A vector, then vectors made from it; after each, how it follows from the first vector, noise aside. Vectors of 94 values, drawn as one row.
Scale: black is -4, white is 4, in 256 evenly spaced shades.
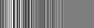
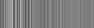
shrunk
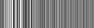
copied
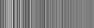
shrunk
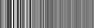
sign-scrambled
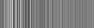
shrunk
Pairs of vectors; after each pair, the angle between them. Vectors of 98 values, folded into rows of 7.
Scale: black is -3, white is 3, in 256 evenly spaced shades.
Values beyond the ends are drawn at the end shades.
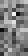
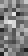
nearly parallel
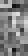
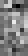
nearly parallel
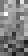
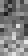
nearly opposite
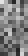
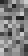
partly opposed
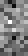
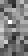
nearly parallel
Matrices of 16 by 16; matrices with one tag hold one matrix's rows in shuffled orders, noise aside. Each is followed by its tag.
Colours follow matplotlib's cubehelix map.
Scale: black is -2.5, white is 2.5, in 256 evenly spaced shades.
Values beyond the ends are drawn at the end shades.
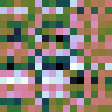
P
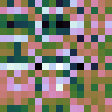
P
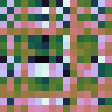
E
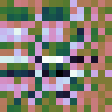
P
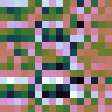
P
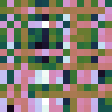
E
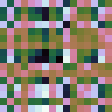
E
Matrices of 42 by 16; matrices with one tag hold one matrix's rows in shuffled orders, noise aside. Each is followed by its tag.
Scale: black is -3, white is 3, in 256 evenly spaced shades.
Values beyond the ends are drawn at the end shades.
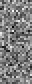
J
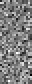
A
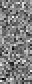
J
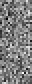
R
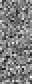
J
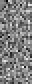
R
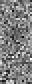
J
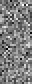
R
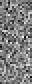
R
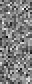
R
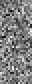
J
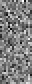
R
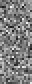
J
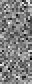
A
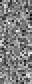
A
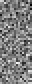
A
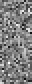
A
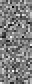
J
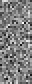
R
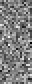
A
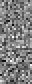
J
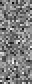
J
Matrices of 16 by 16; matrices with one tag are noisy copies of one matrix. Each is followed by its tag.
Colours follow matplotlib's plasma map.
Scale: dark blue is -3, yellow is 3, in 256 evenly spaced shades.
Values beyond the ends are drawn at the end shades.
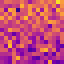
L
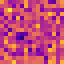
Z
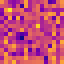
Z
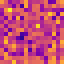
Z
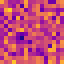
Z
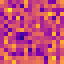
Z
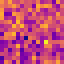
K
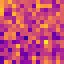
K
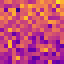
L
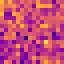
K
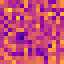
Z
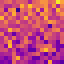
L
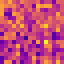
K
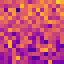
L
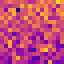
L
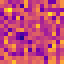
Z
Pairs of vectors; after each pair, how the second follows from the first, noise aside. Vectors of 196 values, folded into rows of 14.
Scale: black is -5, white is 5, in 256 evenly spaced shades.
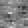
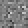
sign-scrambled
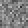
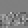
partly zeroed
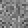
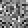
scaled up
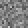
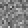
copied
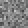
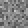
copied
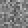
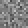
sign-scrambled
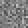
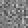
copied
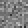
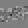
partly zeroed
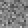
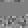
partly zeroed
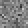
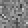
copied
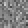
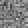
sign-scrambled
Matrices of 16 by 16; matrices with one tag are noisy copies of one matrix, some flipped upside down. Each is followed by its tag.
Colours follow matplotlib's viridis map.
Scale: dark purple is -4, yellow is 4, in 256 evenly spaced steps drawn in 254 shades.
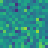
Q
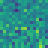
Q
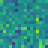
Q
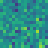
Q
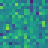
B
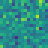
Q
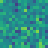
Q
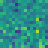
Q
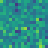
Q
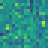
B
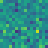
Q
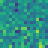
Q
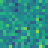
Q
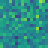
Q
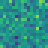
Q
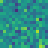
Q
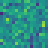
B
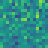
Q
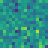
Q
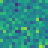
Q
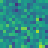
Q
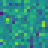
B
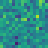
Q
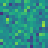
B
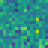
Q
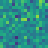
Q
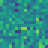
Q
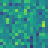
B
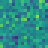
Q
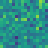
Q
